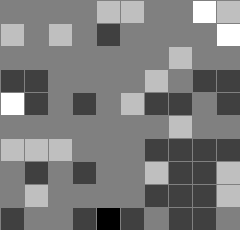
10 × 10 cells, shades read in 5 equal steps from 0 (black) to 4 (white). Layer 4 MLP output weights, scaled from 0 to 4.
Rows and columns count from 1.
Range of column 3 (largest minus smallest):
1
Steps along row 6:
same same same same same same up down same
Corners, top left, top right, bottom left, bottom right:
2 3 1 2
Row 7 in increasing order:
1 1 1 1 2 2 2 3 3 3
